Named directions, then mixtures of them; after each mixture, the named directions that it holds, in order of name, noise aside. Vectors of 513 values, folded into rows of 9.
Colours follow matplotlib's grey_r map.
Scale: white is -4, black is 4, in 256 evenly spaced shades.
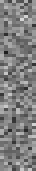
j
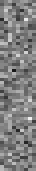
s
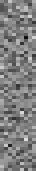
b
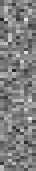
s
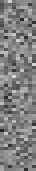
b, j, s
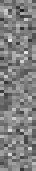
b, j, s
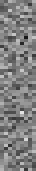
b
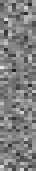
b, j, s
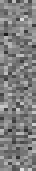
j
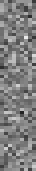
b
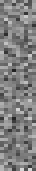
b, j, s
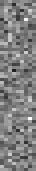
s
